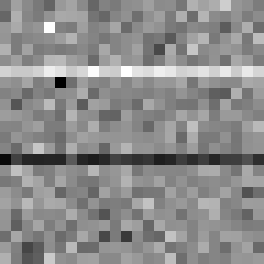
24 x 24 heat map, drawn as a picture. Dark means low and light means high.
Slope: none. Histogram: heavy tails on both sides. Calmest part: bottom right. Odd lines: rows 7 and 15.
